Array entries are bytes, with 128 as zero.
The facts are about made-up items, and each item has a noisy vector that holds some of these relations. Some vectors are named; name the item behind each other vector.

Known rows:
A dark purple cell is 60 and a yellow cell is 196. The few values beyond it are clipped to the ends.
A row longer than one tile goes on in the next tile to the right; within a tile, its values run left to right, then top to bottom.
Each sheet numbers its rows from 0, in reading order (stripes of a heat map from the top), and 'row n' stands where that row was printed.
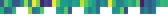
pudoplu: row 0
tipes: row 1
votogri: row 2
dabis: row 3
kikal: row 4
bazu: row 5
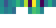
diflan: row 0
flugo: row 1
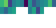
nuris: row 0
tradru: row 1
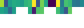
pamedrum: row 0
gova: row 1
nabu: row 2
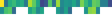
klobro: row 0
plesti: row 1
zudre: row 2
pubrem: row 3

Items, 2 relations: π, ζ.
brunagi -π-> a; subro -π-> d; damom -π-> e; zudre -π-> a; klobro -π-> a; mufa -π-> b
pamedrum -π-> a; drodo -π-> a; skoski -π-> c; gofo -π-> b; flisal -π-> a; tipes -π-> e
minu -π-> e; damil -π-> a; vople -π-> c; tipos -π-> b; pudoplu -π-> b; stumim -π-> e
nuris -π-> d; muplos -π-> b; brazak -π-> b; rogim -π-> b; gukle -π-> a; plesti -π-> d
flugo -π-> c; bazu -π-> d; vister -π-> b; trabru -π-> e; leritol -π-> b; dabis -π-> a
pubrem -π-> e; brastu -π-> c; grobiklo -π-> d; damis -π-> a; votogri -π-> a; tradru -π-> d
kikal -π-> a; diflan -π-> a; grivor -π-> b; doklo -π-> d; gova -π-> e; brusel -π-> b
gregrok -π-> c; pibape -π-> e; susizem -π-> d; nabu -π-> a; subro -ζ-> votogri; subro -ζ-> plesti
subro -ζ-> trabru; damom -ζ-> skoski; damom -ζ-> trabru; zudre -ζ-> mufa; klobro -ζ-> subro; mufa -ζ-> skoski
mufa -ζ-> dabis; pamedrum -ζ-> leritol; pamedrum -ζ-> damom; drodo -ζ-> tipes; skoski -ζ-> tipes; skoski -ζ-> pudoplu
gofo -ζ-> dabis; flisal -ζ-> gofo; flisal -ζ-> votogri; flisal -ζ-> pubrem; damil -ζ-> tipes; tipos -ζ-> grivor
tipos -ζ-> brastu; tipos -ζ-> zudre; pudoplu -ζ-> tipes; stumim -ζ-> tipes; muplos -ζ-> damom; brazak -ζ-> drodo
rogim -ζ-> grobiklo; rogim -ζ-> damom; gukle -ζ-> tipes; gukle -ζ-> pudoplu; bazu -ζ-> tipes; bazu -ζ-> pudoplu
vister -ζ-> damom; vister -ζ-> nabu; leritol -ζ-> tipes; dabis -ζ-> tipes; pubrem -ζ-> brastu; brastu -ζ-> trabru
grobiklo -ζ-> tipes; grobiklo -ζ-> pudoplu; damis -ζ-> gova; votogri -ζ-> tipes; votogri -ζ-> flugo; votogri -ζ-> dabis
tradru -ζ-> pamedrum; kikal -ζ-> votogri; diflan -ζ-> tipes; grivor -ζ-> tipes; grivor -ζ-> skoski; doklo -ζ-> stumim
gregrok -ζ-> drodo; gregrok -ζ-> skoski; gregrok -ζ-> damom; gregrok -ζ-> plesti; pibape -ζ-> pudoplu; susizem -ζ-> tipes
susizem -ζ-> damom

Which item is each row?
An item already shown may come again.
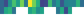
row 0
tipos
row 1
plesti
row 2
tradru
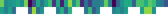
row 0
zudre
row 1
gregrok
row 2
vister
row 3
susizem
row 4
pibape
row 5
pubrem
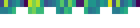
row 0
vople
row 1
trabru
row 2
minu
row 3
drodo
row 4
vople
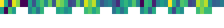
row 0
damis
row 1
muplos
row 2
plesti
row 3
trabru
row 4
rogim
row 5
skoski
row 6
brunagi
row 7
trabru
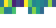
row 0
tipes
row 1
subro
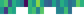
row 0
brusel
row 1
damom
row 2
gofo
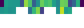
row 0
stumim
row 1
flisal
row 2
brastu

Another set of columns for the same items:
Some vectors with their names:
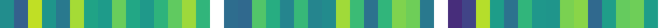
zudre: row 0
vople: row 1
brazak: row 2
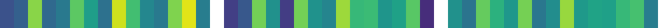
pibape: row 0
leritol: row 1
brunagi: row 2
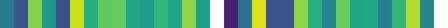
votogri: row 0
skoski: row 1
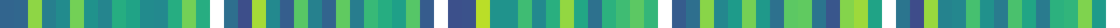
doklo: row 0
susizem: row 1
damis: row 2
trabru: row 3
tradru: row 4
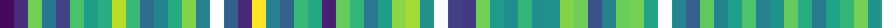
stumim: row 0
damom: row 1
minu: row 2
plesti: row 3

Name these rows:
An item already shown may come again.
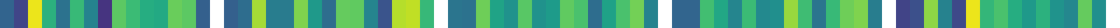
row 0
muplos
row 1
pubrem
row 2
flugo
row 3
vople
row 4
dabis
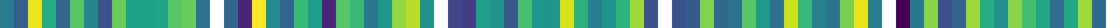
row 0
gregrok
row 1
damom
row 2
tipes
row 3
pibape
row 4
pudoplu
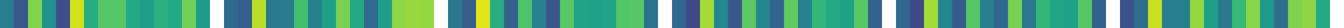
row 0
votogri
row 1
subro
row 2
gregrok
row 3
susizem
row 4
susizem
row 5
tipos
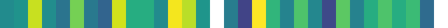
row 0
brastu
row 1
pamedrum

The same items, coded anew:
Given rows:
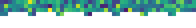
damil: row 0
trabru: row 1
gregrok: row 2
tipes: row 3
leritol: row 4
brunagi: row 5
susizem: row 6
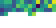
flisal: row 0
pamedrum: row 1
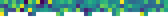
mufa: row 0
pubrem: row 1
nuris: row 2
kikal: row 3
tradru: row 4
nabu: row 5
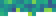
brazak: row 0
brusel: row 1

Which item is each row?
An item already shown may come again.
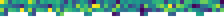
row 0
trabru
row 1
trabru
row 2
gregrok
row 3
skoski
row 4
stumim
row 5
votogri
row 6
pibape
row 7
gofo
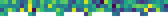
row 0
plesti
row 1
damom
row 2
tipos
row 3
brastu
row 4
dabis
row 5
pudoplu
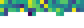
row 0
trabru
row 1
subro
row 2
tipos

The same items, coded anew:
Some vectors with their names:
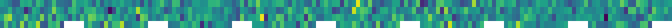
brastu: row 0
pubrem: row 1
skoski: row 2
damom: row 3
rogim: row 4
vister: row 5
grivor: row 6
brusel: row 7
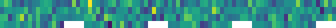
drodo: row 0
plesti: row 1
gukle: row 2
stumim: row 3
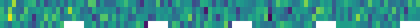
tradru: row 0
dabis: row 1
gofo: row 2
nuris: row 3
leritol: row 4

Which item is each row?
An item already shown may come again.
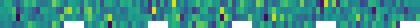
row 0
nuris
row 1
subro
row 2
trabru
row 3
pudoplu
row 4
gofo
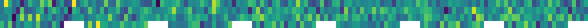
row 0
tipes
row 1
tipos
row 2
pibape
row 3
gregrok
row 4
pamedrum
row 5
pubrem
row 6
gregrok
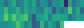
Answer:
susizem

